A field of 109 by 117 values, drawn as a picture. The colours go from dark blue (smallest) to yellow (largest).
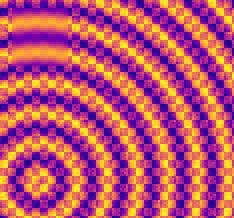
There is no overall slope. On average the colour sits 50% of the way up the scale. The top left is the smoothest part. Rings spread out from the bottom left. An odd patch, calmer than its surroundings, sits in the top left.
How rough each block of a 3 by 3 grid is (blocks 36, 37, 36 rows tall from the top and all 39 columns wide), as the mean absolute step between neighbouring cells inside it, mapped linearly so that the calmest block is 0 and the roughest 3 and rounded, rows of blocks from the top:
033
333
333
